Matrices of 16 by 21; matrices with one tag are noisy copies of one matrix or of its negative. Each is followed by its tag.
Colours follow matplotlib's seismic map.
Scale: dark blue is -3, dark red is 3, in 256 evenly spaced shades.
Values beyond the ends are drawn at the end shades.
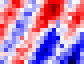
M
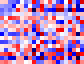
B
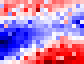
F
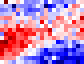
F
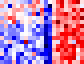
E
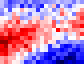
F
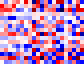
B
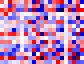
B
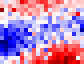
F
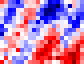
M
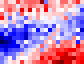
F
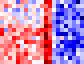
E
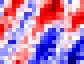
M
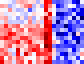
E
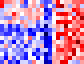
E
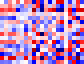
B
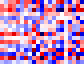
B
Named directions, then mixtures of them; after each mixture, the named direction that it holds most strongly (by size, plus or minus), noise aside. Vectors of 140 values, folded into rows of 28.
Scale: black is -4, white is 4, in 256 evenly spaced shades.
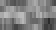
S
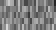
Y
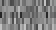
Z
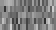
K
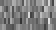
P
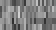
S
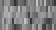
S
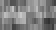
S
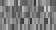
Y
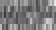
S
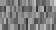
Y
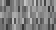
Y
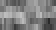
S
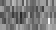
P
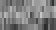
S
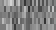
K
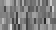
K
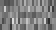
K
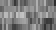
S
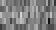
P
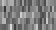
K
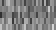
Z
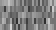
K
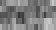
S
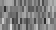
K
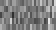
P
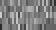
Z
